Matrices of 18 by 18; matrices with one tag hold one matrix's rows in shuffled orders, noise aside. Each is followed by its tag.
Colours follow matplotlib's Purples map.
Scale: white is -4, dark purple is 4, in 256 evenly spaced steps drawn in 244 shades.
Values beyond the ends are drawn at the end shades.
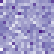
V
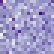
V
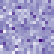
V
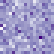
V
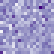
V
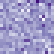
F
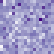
V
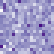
V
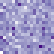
V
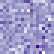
F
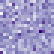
V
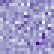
F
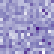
F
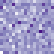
V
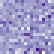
F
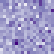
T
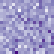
T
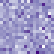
F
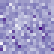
V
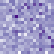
T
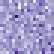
T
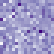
V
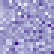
T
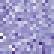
V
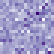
F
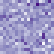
F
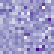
F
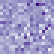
F
